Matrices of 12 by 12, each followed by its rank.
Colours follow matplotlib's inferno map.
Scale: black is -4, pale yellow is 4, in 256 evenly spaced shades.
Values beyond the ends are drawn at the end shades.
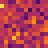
full rank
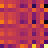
one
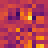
two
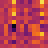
two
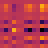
one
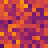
full rank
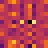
two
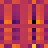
one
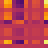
one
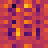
two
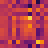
two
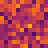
full rank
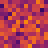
full rank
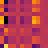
one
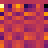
one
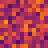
full rank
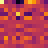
two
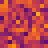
full rank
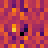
two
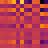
one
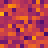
full rank
